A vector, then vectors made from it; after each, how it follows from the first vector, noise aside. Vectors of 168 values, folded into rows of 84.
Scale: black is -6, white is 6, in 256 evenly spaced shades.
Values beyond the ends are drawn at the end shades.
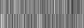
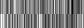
scaled up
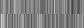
copied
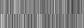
copied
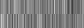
copied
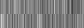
copied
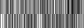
scaled up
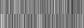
copied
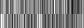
scaled up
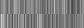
copied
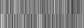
copied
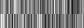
scaled up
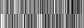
scaled up
